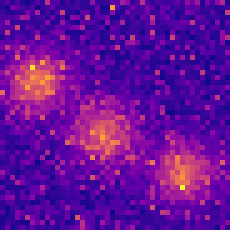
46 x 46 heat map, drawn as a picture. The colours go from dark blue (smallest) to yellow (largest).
The halves do not mirror each other. No overall slope runs across the table. Three bumps rise from the field. On average the colour sits 20% of the way up the scale. The values are skewed, with a long tail toward high values.
